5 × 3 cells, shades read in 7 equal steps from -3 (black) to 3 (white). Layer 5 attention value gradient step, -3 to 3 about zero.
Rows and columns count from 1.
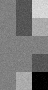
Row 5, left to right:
0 1 -3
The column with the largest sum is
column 1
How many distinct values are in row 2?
3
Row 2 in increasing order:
-1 0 1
